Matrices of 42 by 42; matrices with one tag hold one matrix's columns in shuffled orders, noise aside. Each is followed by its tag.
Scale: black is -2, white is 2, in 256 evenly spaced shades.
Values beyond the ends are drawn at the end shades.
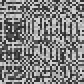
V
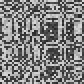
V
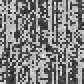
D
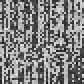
D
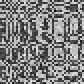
V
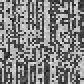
D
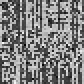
D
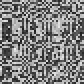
V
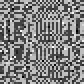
V
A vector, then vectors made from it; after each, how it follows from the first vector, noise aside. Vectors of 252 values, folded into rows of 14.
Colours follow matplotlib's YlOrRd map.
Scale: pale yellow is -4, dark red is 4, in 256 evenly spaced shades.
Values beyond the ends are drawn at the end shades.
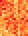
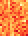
reversed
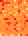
partly zeroed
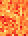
wrapped around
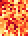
scaled up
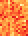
reversed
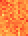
shrunk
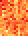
copied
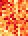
scaled up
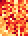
scaled up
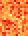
wrapped around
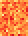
sign-scrambled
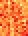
reversed
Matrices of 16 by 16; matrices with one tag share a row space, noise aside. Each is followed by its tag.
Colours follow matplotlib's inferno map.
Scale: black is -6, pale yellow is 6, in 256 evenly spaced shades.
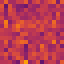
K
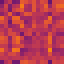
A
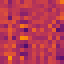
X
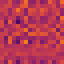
K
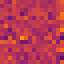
X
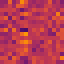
X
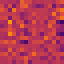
X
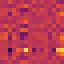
X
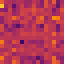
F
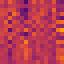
X
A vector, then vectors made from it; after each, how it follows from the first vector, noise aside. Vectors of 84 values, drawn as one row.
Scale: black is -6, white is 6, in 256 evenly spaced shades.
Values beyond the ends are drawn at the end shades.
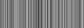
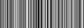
scaled up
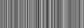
sign-scrambled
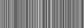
negated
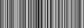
scaled up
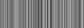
copied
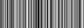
scaled up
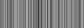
copied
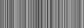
copied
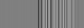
partly zeroed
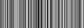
scaled up
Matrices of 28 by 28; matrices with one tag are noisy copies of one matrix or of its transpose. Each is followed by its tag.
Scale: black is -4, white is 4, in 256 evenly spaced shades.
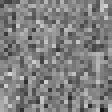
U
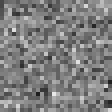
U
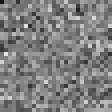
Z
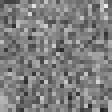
U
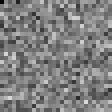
Z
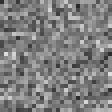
Z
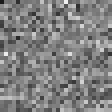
Z
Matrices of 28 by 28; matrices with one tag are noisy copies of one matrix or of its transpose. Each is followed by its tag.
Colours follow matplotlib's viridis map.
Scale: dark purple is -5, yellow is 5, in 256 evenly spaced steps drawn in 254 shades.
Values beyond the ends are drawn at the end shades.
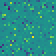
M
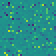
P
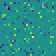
M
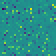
P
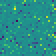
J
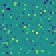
M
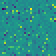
P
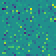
P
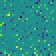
J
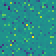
M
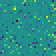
J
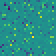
M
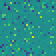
M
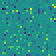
P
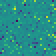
J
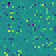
P
